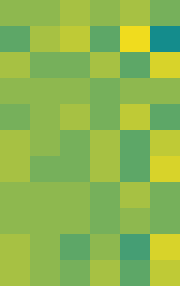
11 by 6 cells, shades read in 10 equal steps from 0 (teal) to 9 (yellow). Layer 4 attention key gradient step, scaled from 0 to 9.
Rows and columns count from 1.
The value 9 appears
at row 2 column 5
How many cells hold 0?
1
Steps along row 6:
down down up down up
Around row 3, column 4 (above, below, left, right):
3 4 4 3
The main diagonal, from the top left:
5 6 4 4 7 7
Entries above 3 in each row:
6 3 5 6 5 5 5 6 6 4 5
